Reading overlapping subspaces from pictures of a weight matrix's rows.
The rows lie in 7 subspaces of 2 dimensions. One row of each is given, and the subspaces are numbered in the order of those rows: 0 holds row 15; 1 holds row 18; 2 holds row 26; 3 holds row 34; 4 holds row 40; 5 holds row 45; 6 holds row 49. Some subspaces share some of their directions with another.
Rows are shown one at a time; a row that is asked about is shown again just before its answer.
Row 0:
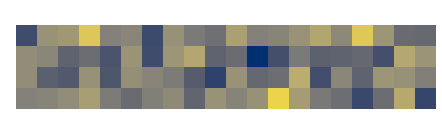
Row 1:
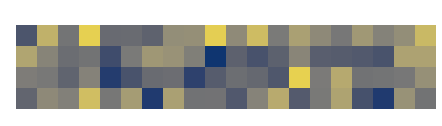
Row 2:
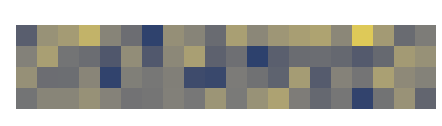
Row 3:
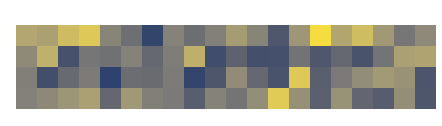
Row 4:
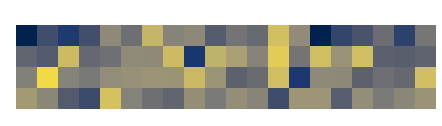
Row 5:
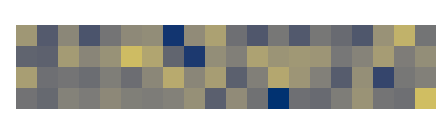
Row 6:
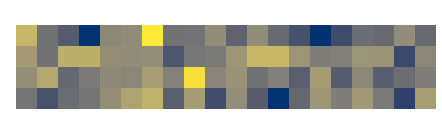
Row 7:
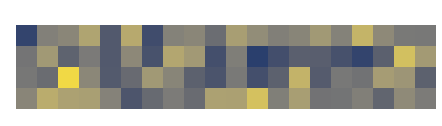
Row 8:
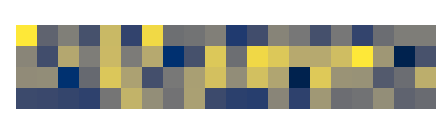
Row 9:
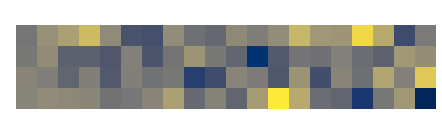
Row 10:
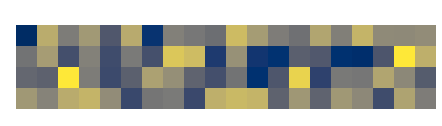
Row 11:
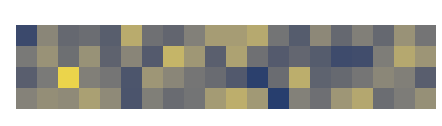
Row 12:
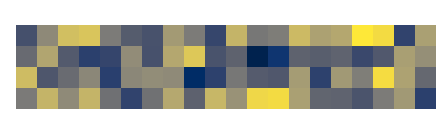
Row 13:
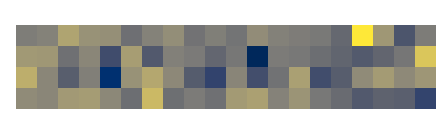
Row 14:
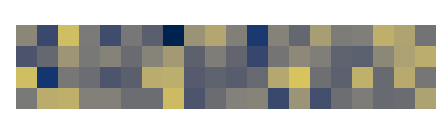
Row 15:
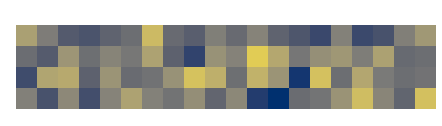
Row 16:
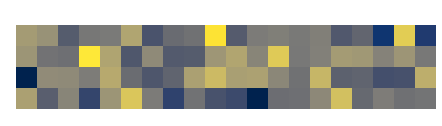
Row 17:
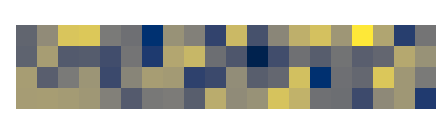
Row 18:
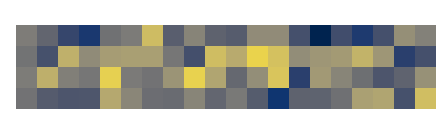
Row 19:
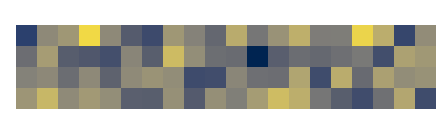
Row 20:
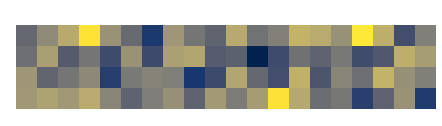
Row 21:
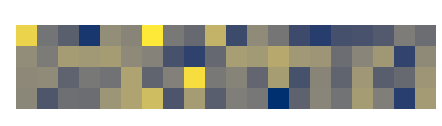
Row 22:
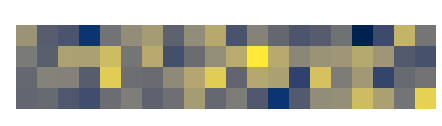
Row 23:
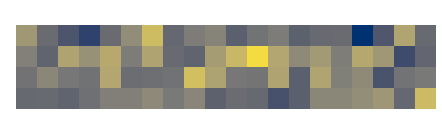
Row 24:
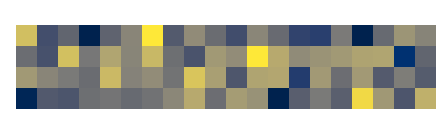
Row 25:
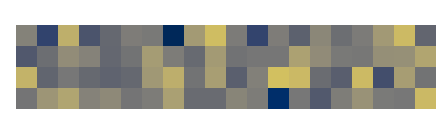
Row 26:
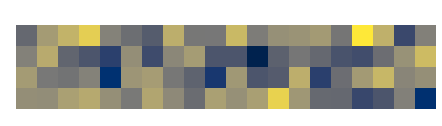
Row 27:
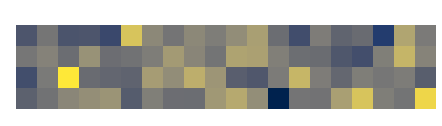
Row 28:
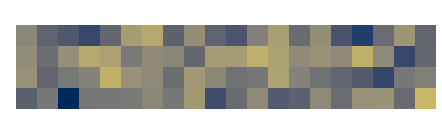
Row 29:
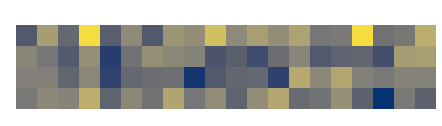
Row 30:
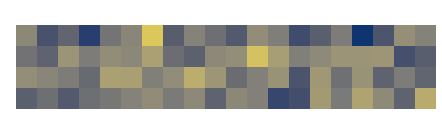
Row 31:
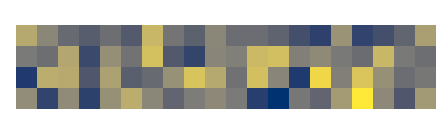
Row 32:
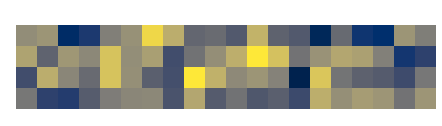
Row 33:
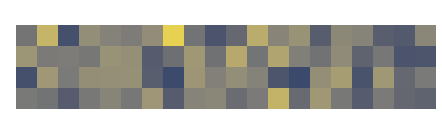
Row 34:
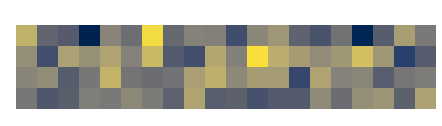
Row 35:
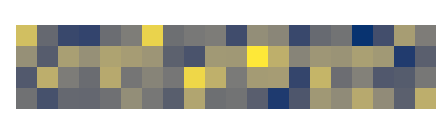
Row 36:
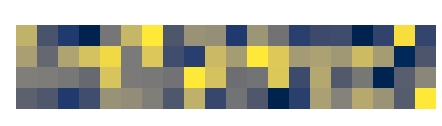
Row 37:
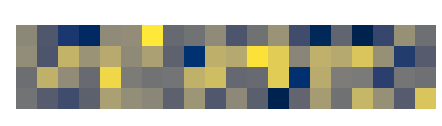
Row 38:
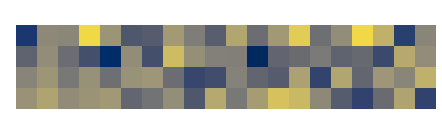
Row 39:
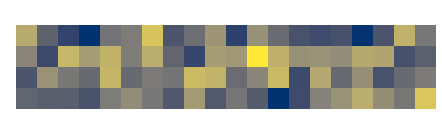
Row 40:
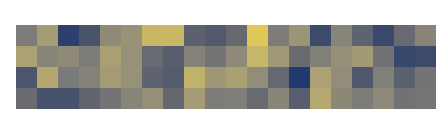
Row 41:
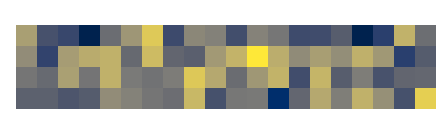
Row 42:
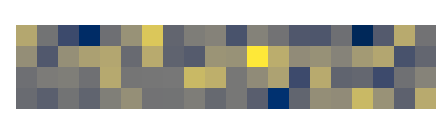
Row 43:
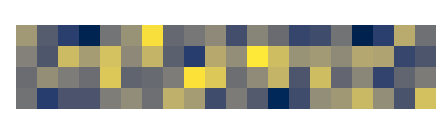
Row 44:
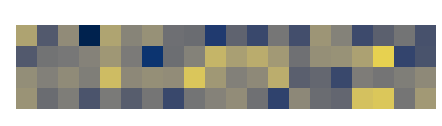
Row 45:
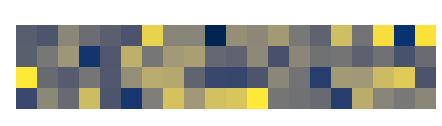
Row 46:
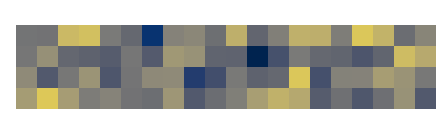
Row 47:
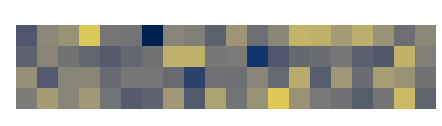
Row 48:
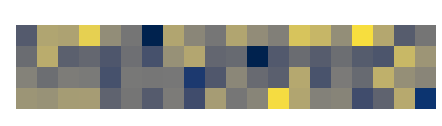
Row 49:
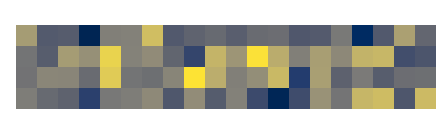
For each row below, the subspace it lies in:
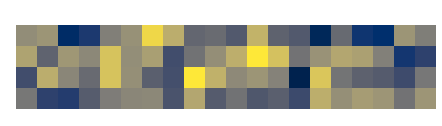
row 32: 4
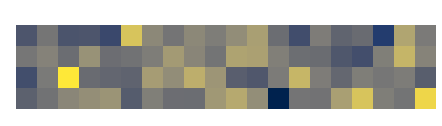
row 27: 3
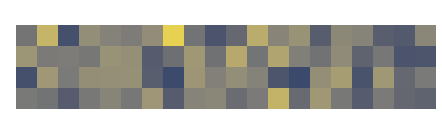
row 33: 4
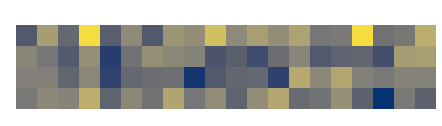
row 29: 6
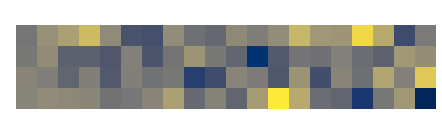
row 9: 3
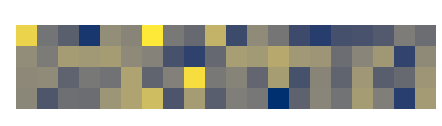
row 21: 2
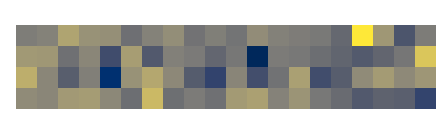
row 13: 2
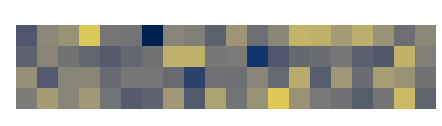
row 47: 2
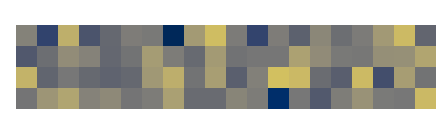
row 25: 4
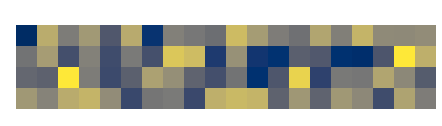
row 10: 3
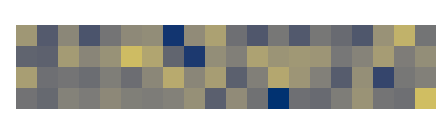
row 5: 4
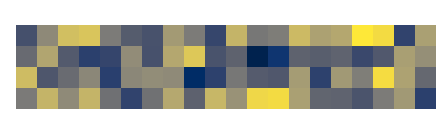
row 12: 5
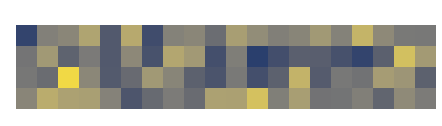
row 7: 3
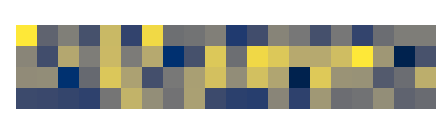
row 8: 3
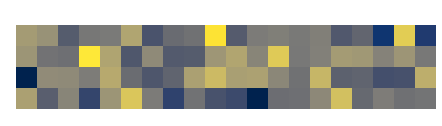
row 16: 5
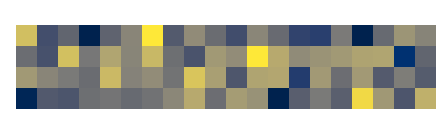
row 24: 5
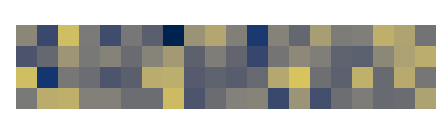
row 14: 4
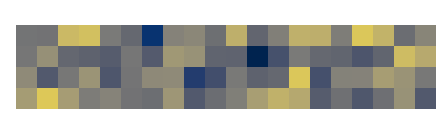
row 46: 4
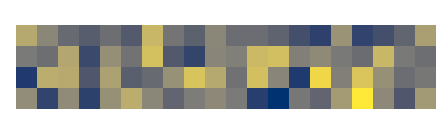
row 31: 0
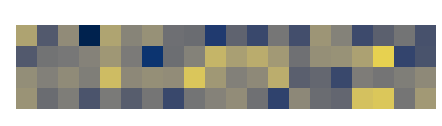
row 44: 6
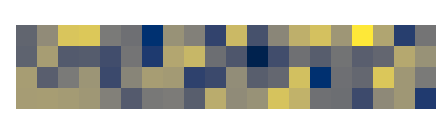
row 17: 6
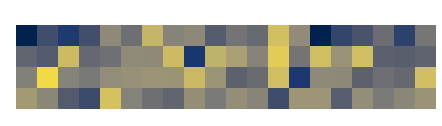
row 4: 1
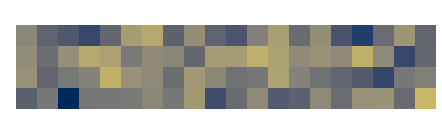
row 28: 0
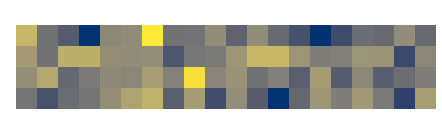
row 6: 2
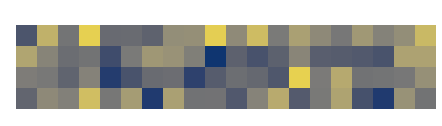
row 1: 6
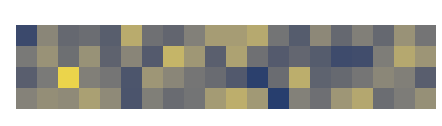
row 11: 3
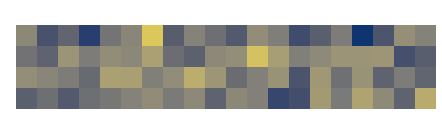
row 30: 5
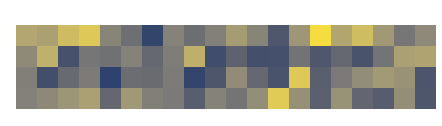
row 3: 1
